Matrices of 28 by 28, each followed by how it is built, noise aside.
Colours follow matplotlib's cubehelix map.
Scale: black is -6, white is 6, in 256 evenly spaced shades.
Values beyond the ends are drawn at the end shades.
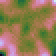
smooth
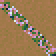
banded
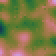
smooth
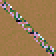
banded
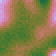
smooth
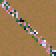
banded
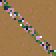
banded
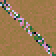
banded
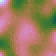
smooth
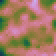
smooth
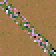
banded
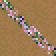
banded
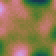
smooth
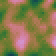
smooth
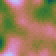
smooth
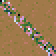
banded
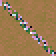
banded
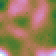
smooth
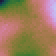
smooth
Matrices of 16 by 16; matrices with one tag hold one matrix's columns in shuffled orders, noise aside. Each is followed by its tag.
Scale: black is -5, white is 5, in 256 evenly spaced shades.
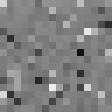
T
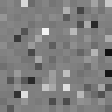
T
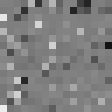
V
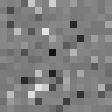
T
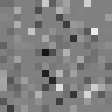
T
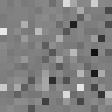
T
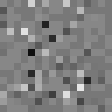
T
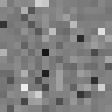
T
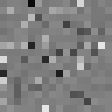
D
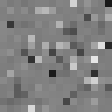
D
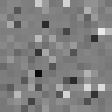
T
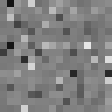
D
